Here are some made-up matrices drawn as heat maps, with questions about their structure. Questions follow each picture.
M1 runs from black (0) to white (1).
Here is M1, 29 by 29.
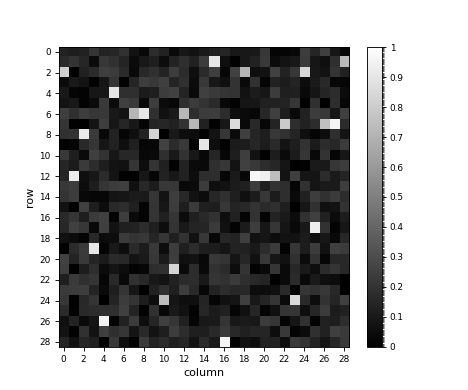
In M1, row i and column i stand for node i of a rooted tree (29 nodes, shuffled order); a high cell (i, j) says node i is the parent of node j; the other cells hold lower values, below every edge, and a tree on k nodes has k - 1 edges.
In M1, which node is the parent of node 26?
7
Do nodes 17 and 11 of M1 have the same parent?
no
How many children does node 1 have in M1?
2
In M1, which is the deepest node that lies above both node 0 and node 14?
8
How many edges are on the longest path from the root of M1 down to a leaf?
4
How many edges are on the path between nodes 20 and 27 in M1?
4
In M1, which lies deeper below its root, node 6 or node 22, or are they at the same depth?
node 22
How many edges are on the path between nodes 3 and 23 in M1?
7
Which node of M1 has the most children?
7
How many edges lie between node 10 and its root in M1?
4
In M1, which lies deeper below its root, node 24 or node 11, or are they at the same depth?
the same depth
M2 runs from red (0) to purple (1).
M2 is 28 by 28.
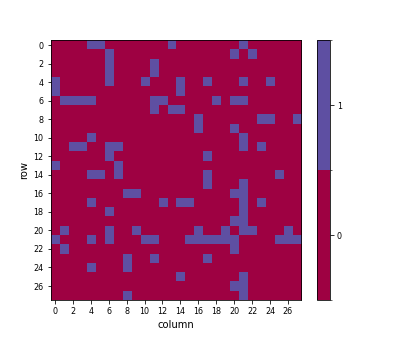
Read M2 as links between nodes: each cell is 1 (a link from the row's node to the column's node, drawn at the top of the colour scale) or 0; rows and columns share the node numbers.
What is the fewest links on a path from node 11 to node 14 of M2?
2
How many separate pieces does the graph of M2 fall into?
1
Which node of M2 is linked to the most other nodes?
node 21
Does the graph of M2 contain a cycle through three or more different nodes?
yes
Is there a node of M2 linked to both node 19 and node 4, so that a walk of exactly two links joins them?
yes
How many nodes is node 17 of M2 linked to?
6
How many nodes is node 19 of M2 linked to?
2
